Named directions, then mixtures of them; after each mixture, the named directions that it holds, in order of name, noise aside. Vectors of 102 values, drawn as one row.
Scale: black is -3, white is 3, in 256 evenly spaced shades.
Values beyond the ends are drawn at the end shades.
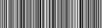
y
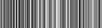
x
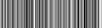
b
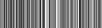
x, y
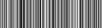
y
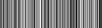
b, y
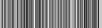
b, y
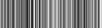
b, x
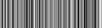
b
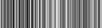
b, x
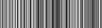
x, y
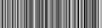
b, x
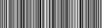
y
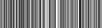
x, y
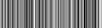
b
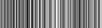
b, x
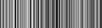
b, x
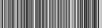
b, y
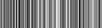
x
